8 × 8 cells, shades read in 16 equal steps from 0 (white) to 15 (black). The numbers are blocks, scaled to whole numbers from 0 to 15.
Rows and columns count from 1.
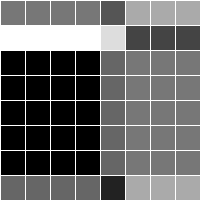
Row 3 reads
15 15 15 15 9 8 8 8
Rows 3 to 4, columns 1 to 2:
15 15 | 15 15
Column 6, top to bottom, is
5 11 8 8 8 8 8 5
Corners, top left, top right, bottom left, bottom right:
8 5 9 5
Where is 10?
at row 1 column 5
